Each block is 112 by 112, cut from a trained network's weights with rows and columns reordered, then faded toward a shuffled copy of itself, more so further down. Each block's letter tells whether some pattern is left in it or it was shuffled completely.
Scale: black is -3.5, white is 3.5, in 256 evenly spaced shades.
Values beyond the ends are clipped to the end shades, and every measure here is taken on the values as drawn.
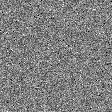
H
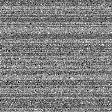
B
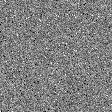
H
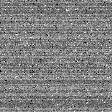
B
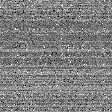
B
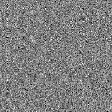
B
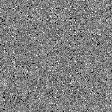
B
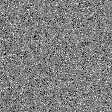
H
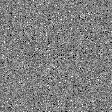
B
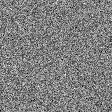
H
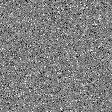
H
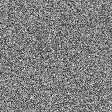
H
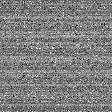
B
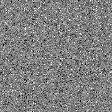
B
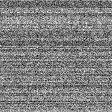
B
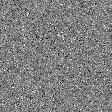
H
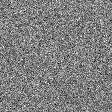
H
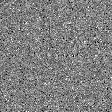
B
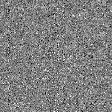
B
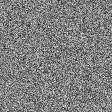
H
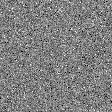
H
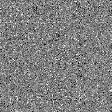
B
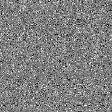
B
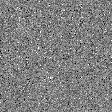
B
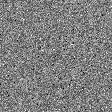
H
